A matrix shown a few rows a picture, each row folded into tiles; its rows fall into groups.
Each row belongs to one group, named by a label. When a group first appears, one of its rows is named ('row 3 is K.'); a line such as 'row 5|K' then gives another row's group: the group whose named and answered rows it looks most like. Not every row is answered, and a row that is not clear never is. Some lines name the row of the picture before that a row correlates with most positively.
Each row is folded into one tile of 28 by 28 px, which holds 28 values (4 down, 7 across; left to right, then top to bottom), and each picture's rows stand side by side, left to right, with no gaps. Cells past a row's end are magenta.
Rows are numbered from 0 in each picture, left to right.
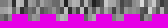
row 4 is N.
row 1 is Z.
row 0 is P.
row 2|Z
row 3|N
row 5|Z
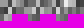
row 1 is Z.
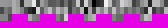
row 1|Z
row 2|P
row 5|Z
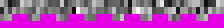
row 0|N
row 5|P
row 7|N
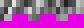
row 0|Z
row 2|N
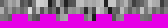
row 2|N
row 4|Z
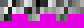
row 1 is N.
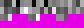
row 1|P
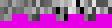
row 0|Z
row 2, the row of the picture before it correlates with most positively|2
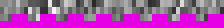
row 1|P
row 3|N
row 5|N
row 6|Z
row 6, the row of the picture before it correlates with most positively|0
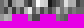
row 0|Z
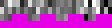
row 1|Z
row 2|P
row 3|Z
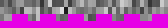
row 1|P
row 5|N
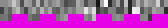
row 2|N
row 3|P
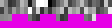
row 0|N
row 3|P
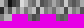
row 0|N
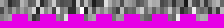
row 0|N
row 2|P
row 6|P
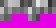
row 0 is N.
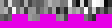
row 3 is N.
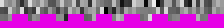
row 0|Z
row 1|Z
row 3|P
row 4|N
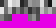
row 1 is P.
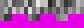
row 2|N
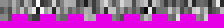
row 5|Z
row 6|P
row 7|P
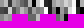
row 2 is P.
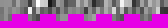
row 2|N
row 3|N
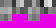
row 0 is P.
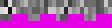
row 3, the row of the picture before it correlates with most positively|1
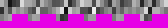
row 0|N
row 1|Z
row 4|N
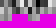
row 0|P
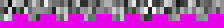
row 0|Z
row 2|P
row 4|P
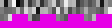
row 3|P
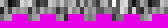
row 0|N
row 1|N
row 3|P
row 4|Z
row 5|N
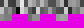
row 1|Z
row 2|Z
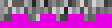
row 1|P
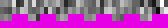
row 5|P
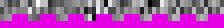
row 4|N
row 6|Z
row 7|Z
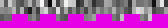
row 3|N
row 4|P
